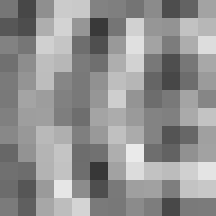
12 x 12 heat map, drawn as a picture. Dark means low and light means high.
Stripes: upright, repeating 3 times. Rings: centred on the middle right. Average level on the scale: 60%.
